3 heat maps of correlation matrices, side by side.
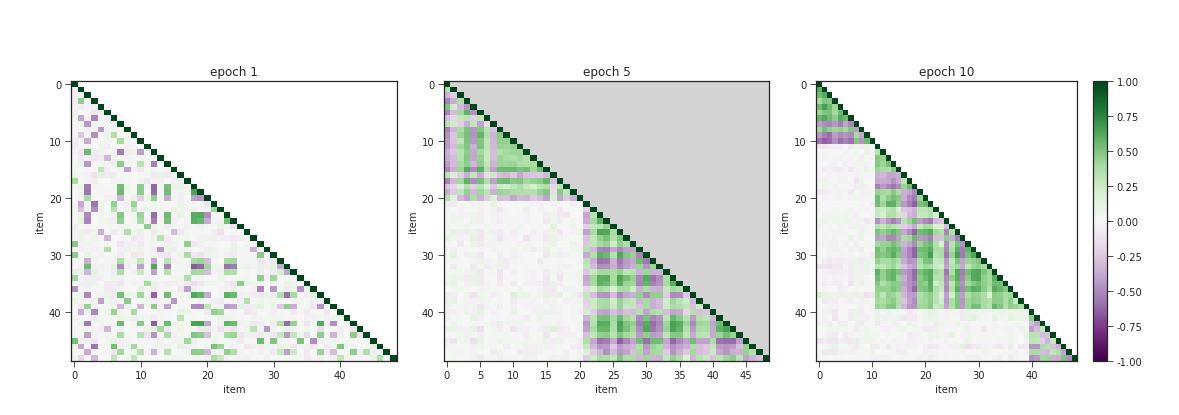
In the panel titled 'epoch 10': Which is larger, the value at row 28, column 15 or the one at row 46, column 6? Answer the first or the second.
the first
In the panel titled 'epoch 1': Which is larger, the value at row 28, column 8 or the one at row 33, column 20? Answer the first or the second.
the first
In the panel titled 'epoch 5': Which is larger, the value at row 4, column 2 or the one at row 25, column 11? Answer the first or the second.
the second
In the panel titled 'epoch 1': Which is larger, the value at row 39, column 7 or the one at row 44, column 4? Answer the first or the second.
the second
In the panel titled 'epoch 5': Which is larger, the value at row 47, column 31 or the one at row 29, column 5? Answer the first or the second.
the first
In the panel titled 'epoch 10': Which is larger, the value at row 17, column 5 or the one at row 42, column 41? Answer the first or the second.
the first
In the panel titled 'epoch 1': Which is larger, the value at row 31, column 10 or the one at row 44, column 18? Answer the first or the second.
the second
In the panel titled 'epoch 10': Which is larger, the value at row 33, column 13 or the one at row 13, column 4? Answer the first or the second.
the first
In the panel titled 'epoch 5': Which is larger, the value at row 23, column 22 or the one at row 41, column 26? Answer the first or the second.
the second
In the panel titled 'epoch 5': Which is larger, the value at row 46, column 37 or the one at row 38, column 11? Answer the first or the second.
the first
